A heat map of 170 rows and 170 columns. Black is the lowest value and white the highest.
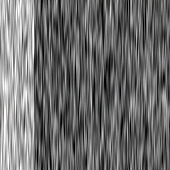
Seam: vertical, 20% of the way across, the left part higher. Grain: streaks running down. Average level on the scale: 40%.
